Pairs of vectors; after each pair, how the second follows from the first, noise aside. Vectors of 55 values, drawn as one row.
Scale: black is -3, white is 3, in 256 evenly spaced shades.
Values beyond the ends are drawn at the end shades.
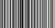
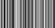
shuffled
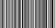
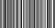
negated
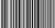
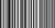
negated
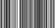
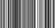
reversed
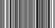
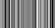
negated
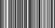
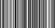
reversed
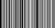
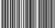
negated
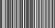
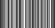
shuffled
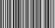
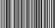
reversed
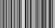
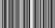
reversed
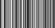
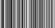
negated
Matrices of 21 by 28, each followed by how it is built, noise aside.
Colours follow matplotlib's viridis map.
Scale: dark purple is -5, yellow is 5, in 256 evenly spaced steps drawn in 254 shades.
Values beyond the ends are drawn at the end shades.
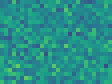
noise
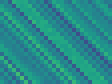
Toeplitz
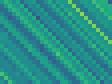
Toeplitz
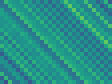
Toeplitz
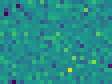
noise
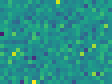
noise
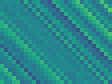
Toeplitz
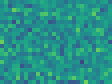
noise
